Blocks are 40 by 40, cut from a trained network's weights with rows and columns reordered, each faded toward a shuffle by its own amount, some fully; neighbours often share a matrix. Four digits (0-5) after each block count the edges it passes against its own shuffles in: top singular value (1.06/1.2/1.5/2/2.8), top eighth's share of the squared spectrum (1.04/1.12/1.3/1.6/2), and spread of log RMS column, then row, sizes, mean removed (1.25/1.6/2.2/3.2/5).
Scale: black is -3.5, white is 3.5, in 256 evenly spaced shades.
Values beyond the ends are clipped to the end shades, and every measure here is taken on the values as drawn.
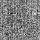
2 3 0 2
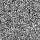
0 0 0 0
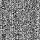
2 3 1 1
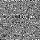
3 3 0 2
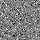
1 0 0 0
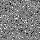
0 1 0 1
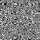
3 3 1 2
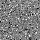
0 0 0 0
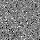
2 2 0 0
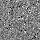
0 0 0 0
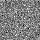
0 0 0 0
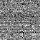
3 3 2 1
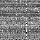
3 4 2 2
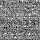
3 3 1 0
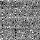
2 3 1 0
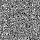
0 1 0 0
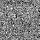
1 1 0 0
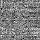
3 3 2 1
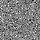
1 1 0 0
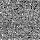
1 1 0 0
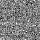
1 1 0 0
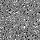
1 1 0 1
